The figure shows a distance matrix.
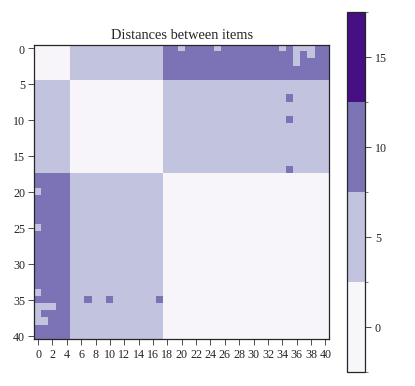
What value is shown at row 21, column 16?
5
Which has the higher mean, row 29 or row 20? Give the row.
29
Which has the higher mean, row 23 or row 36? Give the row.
23
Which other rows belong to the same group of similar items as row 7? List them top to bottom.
5, 6, 8, 9, 10, 11, 12, 13, 14, 15, 16, 17
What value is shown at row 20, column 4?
10
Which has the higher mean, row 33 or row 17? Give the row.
17
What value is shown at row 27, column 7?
5
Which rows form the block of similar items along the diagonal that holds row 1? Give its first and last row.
0 to 4
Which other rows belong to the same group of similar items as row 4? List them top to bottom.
0, 1, 2, 3
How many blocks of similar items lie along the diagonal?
3
